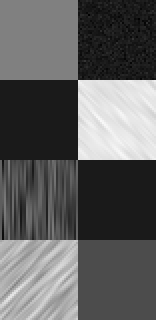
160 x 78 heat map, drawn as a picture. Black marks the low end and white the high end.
The table splits into 4 rows of 2 panels. Panel 1,1: middling, flat. Panel 1,2: very low, fine-grained, faint in contrast. Panel 2,1: very low, flat. Panel 2,2: very high, slanting down to the right, faint in contrast. Panel 3,1: low, streaked downward. Panel 3,2: very low, flat. Panel 4,1: high, slanting up to the right. Panel 4,2: low, flat.
